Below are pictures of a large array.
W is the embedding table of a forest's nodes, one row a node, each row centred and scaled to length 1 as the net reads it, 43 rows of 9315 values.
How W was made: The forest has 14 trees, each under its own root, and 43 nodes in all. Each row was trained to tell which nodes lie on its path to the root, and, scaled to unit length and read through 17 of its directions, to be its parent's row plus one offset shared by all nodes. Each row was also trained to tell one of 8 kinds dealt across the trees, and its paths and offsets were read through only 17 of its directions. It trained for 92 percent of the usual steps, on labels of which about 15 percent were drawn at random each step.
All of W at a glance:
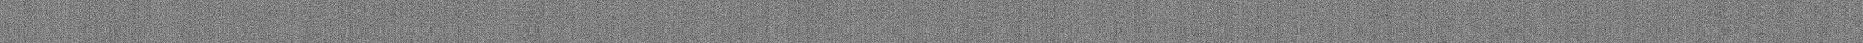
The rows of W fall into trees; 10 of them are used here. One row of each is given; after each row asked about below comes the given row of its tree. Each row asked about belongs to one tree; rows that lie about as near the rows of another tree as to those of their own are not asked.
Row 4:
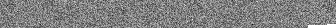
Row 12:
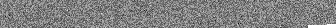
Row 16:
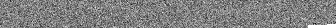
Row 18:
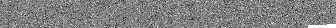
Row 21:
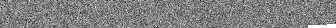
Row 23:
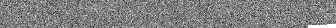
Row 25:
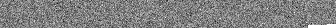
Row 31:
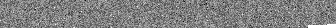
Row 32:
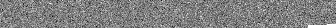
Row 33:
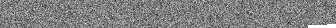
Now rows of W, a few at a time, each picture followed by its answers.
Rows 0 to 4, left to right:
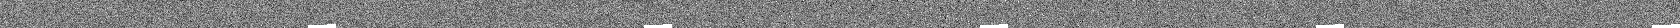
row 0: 23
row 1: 16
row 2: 25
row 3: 33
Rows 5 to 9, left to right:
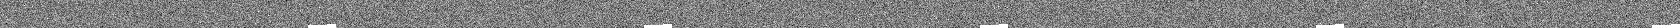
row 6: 12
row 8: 23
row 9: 18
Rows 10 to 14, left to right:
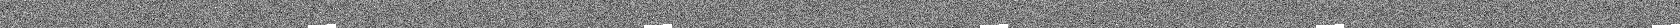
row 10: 33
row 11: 18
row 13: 25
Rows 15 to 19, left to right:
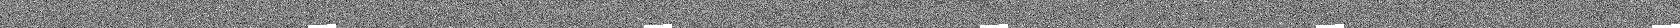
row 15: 23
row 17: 16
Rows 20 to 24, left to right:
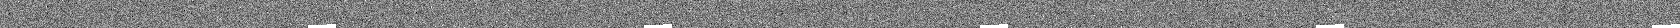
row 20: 12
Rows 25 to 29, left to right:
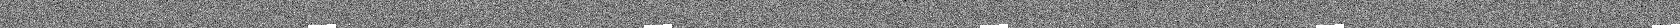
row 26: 21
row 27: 31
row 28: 32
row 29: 31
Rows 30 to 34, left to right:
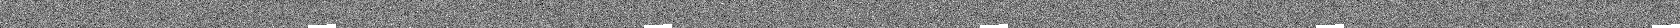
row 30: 32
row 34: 16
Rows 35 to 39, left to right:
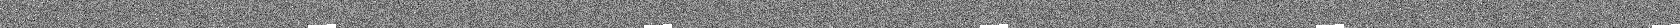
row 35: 12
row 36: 21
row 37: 4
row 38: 12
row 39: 18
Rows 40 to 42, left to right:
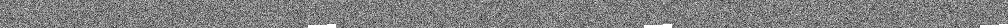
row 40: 25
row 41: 33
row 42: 21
